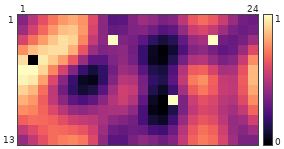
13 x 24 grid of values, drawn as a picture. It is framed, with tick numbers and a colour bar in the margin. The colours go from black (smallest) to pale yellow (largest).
Roughest part: middle left. Odd rows or columns: none. Histogram: bell-shaped. Lone odd cells: 4, 3 higher and 1 lower than their neighbours. Stripes: none.
